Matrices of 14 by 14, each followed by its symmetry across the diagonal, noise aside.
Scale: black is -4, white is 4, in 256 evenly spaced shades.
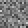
neither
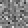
neither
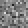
antisymmetric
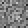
symmetric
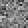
neither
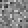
symmetric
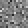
antisymmetric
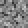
symmetric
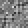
symmetric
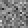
neither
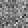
antisymmetric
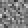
antisymmetric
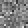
antisymmetric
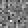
neither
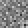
symmetric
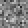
antisymmetric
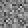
symmetric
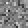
neither
